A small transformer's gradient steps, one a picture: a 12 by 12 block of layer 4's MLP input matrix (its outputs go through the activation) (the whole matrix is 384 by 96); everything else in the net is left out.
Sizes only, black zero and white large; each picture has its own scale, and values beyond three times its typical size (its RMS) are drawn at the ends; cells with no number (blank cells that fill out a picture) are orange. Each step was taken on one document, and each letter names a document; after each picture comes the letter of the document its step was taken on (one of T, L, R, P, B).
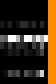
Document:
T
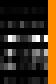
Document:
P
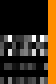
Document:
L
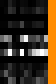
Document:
L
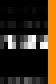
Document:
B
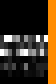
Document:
L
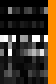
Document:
P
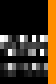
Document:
L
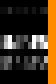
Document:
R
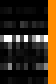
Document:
R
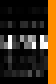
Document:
B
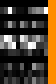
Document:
B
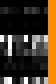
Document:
P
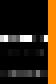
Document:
T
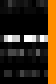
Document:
T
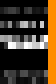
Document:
T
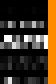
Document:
B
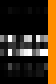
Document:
L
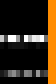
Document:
T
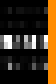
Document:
R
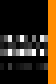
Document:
L
